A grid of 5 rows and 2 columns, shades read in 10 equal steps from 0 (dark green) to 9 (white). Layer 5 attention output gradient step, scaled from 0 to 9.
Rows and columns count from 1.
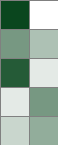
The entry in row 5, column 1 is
7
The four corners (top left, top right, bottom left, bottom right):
0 9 7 5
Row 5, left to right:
7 5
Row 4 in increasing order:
4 8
